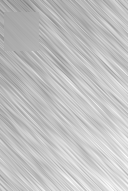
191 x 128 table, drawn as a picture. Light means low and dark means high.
Calmest part: top left. Odd patch: calmer, in the top left. Histogram: bell-shaped. Slope: up to the top left.
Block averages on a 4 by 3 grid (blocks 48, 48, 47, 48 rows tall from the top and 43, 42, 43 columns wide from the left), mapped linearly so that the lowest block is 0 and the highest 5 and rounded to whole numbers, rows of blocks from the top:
543
432
321
210
